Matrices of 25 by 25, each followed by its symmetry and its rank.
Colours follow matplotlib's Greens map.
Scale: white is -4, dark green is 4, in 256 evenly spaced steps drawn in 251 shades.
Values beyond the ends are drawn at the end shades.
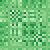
symmetric, rank three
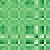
symmetric, rank two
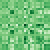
symmetric, rank two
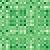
symmetric, rank two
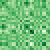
symmetric, rank three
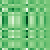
neither, rank one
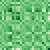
symmetric, rank three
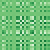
symmetric, rank one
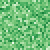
neither, full rank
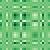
symmetric, rank one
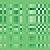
neither, rank one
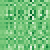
neither, rank two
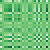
symmetric, rank one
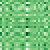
neither, rank two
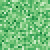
neither, full rank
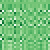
neither, rank two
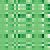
neither, rank one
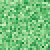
neither, full rank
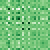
symmetric, rank two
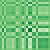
symmetric, rank one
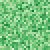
neither, full rank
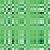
symmetric, rank one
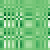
neither, rank one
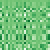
neither, rank two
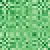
symmetric, rank three
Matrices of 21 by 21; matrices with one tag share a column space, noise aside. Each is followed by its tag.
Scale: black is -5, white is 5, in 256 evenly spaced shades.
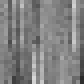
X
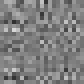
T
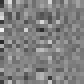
T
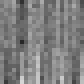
X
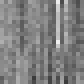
X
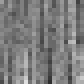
X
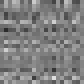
T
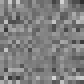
T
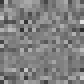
T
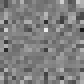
T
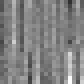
X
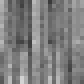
X
